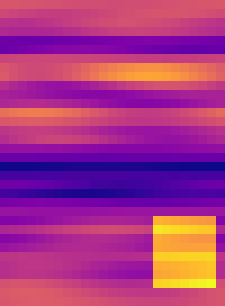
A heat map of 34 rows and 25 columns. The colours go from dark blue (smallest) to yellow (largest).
In the bottom right lies a patch that is higher than the rest. Values change most from cell to cell in the bottom right. On average the colour sits 40% of the way up the scale. The ninth with the highest average is the bottom right.
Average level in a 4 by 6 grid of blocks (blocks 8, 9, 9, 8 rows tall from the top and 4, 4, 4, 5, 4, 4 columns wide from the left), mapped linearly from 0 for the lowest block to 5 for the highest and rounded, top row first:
2 2 2 2 2 2 / 2 2 2 2 2 2 / 0 0 0 0 1 1 / 2 2 2 2 5 4
